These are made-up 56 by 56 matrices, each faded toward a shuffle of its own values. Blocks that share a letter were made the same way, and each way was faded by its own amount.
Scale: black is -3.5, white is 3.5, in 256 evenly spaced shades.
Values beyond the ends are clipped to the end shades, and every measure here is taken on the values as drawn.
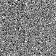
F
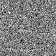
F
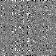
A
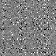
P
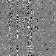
A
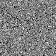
F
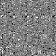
P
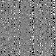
A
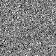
F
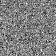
F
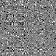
P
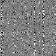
A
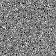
F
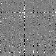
A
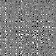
A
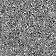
F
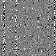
A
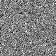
F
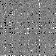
A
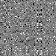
P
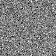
F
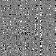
A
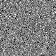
F
